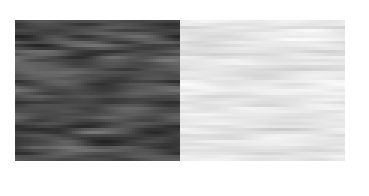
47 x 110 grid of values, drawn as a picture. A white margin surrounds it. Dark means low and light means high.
The table splits into one row of 2 panels. Panel 1,1: low, streaked across. Panel 1,2: very high, streaked across, faint in contrast.
